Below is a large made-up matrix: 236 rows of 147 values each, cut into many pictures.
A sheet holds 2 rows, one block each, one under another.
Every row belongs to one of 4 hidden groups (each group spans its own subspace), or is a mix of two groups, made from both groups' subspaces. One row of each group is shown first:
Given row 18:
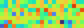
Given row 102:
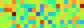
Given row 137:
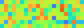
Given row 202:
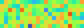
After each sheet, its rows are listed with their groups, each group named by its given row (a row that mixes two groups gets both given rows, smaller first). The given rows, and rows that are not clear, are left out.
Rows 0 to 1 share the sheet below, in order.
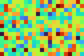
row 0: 102
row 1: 102 and 137
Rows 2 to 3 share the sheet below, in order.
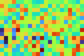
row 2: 202
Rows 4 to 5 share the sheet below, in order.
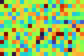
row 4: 137
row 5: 102
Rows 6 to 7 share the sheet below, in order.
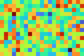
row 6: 102 and 137
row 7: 102 and 137
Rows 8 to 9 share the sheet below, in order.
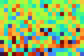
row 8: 137
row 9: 102
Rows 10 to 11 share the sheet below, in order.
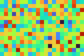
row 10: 18
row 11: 18
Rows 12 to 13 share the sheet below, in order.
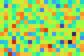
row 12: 202
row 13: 18 and 137
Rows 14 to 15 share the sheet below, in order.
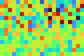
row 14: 18
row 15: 137 and 202
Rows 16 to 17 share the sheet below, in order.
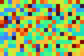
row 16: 18
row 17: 202
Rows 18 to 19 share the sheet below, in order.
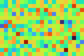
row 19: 137 and 202
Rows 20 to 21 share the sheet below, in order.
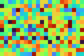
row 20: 102
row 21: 202
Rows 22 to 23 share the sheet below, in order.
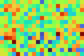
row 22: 102
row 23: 102
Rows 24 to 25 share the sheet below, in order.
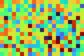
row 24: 18 and 102
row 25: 18
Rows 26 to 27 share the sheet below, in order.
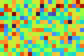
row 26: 102
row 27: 202
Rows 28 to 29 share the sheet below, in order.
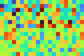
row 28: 102
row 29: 102
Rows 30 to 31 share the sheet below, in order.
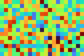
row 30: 137
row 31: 18
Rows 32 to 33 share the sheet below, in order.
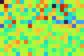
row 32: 137
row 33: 202
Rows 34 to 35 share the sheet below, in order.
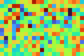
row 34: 202
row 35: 202
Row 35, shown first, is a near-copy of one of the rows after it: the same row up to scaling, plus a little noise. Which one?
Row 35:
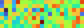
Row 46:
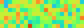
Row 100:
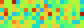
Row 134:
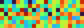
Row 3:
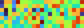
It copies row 3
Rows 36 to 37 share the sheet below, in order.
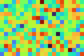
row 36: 18 and 102
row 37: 18 and 102
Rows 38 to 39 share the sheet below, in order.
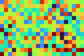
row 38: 137
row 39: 137
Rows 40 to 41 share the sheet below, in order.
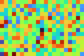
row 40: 18
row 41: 102
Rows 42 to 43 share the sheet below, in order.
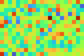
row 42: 18
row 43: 102
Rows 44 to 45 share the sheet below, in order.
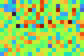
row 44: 102
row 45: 18
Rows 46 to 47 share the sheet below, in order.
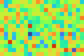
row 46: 202
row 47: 137
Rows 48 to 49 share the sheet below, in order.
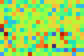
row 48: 18 and 137
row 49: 137
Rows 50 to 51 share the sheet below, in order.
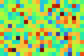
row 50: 137
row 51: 102
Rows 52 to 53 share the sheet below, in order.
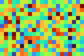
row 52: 18
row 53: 202
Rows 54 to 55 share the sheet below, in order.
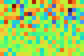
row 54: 202
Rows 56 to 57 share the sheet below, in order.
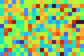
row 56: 102 and 137
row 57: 18 and 202
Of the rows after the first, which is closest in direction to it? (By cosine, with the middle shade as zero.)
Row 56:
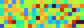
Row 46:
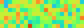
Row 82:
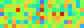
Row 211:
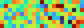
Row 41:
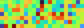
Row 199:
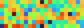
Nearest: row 199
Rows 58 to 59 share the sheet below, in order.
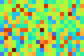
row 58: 18 and 137
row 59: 137
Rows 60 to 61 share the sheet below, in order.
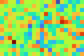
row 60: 18 and 137
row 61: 102
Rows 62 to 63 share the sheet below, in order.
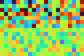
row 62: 202
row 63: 137
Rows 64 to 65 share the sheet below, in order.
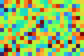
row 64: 202
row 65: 18
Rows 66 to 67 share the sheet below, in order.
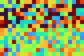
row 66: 18 and 202
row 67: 18
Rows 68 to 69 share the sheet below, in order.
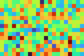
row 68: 102
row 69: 202
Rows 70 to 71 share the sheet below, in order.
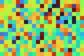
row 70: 137
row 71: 102
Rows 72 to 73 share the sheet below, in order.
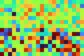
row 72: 102
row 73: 137
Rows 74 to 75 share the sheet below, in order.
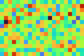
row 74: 18
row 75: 102
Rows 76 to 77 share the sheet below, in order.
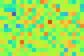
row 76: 102
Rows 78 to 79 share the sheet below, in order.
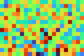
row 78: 102 and 202
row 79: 137
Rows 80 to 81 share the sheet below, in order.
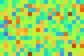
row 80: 18
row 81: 202
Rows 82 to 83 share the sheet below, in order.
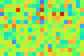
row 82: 102
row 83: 102
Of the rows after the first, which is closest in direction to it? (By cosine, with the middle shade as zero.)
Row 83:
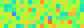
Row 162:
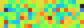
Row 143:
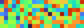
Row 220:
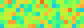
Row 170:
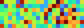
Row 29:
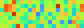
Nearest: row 162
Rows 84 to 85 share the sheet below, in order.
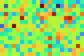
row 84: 102 and 202
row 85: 18
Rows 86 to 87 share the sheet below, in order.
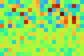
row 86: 137
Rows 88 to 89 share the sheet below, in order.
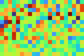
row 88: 18
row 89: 202
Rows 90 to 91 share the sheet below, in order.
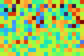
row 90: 137 and 202
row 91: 202
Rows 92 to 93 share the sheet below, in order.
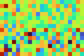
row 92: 18 and 102
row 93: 18
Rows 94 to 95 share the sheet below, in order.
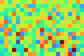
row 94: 18
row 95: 137
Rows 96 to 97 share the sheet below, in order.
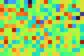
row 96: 202
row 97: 202
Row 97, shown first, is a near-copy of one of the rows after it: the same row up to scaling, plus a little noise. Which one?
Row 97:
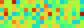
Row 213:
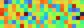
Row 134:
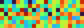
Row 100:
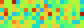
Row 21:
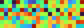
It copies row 100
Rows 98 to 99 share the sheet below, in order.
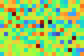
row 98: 102
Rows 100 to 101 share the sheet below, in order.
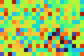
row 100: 202
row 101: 137
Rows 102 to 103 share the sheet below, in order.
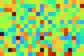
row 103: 102
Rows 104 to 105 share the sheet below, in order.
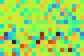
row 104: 137
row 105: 102
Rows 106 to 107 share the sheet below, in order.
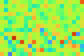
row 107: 137
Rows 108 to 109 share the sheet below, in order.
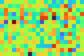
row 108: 137 and 202
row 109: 18 and 137
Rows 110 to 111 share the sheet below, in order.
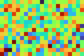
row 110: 102
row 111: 18
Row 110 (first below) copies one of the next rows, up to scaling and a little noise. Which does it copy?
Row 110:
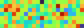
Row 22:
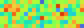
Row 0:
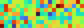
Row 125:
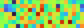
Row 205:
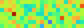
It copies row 22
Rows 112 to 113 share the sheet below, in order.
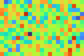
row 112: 202
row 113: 18 and 102
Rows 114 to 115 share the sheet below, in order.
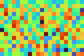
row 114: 202
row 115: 137
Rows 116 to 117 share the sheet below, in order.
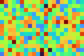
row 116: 137
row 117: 102
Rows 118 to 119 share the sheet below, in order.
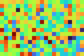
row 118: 102
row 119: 202
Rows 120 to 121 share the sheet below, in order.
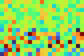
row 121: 18
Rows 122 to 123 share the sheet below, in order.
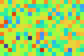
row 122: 18
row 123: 102
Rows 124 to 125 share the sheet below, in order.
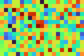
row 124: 137
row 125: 102
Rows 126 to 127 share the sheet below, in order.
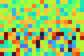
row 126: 102 and 137
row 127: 102
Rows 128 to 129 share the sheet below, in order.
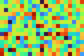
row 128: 137
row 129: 102
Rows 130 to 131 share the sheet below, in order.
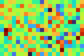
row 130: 18 and 137
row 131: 18 and 202
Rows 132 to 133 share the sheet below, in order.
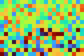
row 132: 18
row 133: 102
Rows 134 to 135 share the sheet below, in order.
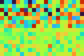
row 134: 202
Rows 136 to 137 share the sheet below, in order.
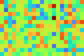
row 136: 137
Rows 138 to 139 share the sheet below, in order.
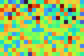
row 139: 202
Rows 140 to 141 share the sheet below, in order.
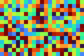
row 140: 102
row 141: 202
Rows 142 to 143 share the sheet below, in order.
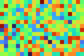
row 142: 102
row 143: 202
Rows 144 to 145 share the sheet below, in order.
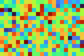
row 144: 102
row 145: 202
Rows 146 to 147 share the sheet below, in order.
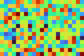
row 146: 202
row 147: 102
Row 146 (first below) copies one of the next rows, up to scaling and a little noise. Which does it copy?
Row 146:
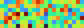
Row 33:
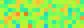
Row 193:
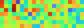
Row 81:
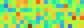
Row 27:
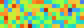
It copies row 33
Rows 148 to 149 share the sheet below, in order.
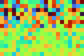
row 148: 18 and 202
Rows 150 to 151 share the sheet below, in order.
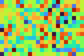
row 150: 137
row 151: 137
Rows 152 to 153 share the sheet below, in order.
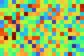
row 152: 18 and 202
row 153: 202
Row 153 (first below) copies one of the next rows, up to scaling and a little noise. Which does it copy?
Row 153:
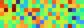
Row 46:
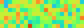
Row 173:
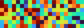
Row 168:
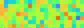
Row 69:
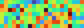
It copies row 173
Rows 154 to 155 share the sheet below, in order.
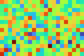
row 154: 137
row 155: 18
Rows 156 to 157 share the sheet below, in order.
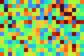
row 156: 137
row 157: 137
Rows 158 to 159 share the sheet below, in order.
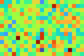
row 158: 137
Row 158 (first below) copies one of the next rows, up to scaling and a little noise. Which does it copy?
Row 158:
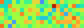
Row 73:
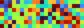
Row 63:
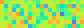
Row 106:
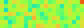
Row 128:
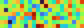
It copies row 73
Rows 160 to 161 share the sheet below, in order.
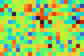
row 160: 102
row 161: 18
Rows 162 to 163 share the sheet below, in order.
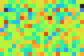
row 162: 18 and 102
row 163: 137
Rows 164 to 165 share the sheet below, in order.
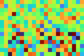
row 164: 102 and 137
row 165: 137
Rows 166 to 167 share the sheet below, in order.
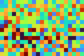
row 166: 18
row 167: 137 and 202
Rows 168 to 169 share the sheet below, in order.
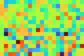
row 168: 202
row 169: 202
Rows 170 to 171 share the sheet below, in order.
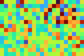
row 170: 137
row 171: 202
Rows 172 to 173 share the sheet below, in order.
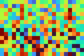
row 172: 202
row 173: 202
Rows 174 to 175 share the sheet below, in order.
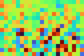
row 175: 137
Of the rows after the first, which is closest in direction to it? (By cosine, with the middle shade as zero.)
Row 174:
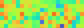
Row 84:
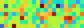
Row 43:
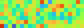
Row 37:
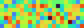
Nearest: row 84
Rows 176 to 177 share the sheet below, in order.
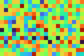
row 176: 137
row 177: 202
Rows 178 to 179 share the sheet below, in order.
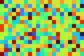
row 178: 18 and 137
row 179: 18
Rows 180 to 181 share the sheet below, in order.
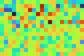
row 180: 102
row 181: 202
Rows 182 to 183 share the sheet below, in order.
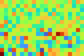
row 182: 18
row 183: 102
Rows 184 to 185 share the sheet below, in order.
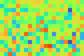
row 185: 18 and 137
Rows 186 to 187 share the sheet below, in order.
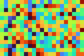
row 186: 137
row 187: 137
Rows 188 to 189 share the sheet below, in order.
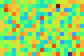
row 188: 102
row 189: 137 and 202
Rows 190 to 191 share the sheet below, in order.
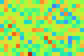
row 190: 137
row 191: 202
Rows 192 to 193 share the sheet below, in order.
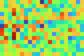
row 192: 102
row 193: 202
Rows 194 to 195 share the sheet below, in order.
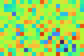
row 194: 102
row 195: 137
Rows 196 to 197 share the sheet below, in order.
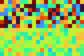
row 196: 18
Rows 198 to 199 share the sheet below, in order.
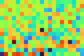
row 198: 18
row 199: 102
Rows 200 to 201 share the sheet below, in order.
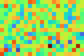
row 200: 202
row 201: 18
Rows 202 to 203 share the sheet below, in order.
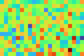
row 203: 102
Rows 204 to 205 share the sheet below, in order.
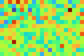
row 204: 137 and 202
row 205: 102
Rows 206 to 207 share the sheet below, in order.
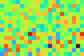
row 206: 137
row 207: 18
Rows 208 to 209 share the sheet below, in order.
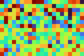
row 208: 202
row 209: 18
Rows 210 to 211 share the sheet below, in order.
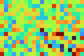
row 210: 137
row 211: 18 and 102
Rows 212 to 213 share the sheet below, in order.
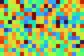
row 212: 137
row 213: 202
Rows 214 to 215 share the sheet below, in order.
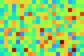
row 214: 202
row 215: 137
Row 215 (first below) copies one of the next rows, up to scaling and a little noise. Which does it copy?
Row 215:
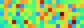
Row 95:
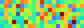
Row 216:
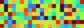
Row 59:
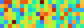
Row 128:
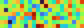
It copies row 95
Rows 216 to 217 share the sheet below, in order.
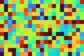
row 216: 137
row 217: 102
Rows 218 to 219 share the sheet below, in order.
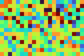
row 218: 18
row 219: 137
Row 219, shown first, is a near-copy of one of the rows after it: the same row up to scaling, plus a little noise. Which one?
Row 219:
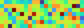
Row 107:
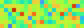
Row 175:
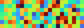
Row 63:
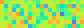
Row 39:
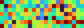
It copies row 107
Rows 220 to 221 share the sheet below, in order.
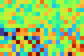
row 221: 202
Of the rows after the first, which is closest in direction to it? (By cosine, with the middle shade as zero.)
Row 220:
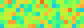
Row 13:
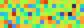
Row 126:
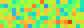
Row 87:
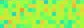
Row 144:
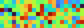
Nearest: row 87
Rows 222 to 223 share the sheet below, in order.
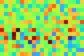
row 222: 137
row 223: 202
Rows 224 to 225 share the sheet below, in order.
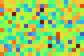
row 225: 18
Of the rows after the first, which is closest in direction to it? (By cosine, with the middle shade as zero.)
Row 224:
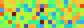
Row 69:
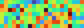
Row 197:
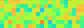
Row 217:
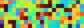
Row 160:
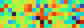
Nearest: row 197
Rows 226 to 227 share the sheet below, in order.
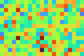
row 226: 18 and 102
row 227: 102
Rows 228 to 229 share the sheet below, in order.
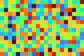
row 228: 137
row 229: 102
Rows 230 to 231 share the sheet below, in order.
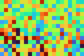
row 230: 137
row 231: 202
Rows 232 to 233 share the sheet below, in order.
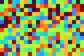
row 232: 18
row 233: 18
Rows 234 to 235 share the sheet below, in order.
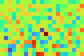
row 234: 18
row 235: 137
